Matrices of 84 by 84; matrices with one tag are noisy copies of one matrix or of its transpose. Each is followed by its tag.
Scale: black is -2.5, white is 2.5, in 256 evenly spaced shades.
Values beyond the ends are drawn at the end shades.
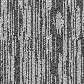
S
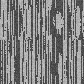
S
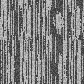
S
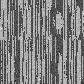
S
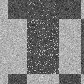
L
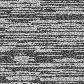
S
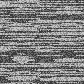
S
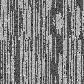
S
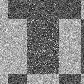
L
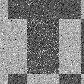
L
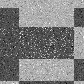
L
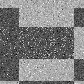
L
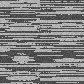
S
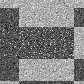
L
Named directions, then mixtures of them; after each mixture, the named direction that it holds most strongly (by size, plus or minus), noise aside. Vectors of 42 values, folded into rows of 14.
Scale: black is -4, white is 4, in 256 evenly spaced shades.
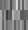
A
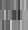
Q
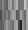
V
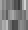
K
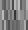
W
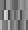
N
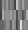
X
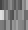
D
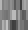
K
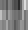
K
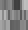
K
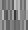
W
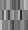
N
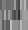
Q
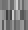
A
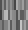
X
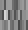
N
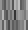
W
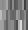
V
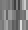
K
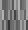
W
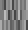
N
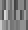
N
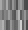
V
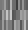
A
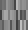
X
